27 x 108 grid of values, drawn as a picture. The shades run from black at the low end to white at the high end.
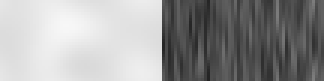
It is made of 1 by 2 panels. Panel 1,1: very high, smooth, faint in contrast. Panel 1,2: low, streaked downward.
